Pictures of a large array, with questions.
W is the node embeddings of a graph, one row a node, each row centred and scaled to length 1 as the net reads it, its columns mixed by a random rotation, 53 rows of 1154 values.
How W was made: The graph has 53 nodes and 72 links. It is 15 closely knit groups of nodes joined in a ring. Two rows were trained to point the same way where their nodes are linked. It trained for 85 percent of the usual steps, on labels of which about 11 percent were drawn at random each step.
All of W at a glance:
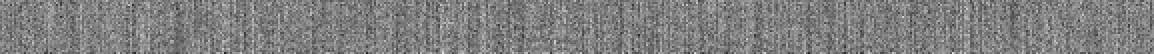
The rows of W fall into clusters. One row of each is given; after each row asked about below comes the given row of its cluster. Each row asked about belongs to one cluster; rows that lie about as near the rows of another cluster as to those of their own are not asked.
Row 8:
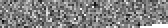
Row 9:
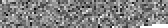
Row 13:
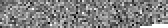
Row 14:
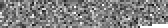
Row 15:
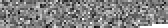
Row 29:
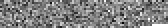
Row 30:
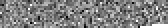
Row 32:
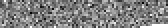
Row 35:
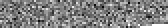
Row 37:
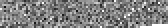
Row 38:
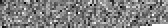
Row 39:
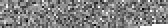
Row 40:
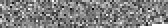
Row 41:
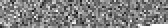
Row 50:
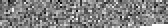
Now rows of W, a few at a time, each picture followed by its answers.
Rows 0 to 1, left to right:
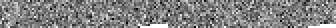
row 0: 41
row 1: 38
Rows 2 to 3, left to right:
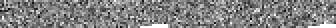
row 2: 29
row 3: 9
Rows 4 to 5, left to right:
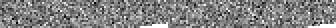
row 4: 8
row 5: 39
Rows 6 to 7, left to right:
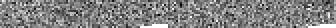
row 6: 9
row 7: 50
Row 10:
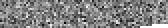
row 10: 13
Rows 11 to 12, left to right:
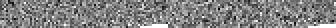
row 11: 50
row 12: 41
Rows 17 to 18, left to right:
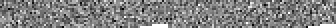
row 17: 29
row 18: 30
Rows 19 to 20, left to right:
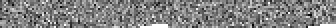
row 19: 50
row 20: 30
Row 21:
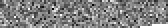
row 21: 32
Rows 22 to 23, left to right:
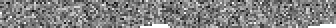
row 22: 14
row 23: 8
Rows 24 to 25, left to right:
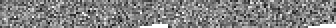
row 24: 13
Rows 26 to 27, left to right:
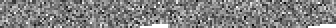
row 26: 37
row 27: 30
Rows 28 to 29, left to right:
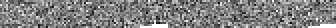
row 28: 39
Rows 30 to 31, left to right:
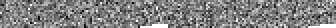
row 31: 35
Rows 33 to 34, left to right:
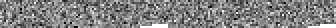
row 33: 14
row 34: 15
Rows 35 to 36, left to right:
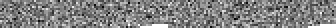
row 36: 15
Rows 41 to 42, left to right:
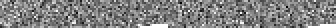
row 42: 41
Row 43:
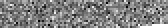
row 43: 35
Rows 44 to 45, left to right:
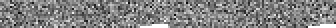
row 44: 35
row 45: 9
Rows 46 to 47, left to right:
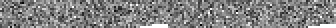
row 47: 38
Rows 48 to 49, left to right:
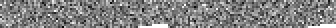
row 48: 40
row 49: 39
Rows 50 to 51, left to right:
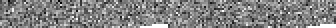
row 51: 40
